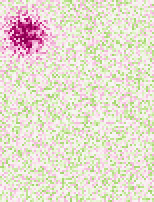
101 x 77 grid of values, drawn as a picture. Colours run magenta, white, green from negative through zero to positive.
Average level on the scale: 50%. Dips: one, in the top left. Mirror symmetry: none. Ninth with the lowest average: top left.
